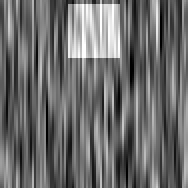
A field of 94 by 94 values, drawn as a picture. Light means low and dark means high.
Ninth with the lowest average: top middle. Odd patch: lower, in the top middle. Grain: streaks running down.
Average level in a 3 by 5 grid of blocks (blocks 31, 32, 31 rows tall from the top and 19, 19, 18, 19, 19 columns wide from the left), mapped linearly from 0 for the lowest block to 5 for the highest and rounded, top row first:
4 4 0 4 4
5 4 4 4 4
4 5 4 5 4
